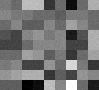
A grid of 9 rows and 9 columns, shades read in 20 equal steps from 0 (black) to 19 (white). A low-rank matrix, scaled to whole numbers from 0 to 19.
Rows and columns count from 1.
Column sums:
73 74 78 80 77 77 73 74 83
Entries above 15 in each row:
0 0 0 0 0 0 1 0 1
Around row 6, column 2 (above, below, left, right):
5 10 8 12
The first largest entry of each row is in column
3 1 7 9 9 3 7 3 7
